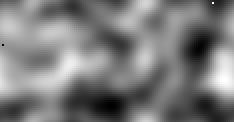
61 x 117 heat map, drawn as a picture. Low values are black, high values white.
Lone odd cells: 2, 1 higher and 1 lower than their neighbours. Ninth with the lowest average: bottom middle. Histogram: bell-shaped.
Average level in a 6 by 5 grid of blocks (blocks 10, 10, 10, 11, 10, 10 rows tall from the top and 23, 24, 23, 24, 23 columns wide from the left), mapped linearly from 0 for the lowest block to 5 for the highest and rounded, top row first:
3 1 3 3 2
5 4 3 3 2
3 4 2 3 1
4 5 3 3 4
4 2 1 2 3
2 1 0 2 0
